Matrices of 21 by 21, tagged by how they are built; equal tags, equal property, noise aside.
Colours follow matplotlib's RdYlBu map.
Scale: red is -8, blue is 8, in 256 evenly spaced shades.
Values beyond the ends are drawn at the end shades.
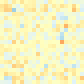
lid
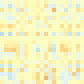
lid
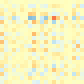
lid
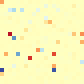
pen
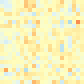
lid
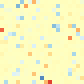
pen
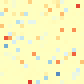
pen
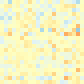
lid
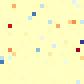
pen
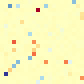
pen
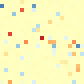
pen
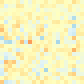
lid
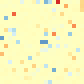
pen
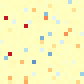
pen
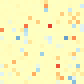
pen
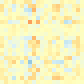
lid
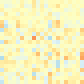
lid
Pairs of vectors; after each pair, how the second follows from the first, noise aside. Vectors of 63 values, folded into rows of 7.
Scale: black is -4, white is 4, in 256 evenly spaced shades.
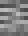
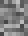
shuffled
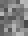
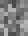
shuffled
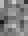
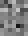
shuffled
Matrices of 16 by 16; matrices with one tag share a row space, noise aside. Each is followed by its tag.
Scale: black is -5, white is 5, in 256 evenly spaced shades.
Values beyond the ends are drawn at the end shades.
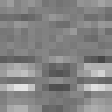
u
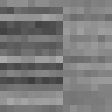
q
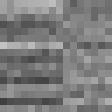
q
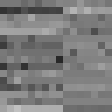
q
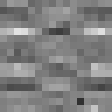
u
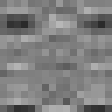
u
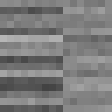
q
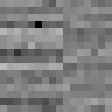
q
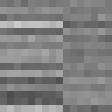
q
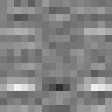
u
